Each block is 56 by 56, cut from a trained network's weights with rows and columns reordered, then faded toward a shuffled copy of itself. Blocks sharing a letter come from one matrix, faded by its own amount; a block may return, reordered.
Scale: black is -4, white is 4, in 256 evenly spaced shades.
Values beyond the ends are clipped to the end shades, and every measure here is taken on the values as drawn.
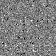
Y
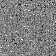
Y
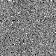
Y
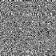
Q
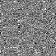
Q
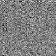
Q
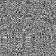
Q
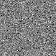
Y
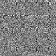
Q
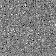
Y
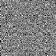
Q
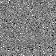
Y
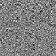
Q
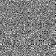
Q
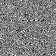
Y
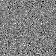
Y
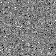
Y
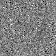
Y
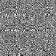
Q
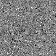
Y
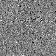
Y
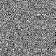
Q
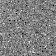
Y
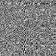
Q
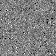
Y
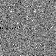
Y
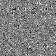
Y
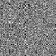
Q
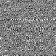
Q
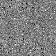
Y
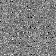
Y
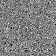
Y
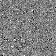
Y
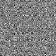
Q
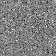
Y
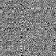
Q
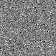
Y
